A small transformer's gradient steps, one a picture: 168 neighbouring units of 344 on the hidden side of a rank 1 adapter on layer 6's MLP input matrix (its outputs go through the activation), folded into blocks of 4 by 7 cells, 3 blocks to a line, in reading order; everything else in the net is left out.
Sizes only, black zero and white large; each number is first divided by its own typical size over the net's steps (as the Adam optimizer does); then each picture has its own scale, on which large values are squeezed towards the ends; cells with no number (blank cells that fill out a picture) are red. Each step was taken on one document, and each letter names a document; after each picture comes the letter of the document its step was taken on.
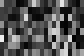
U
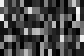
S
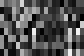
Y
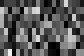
Y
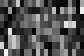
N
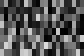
U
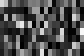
S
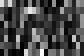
S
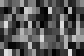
Y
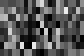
U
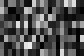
Y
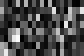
N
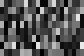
U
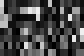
S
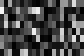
S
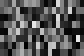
U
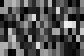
N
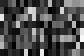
S
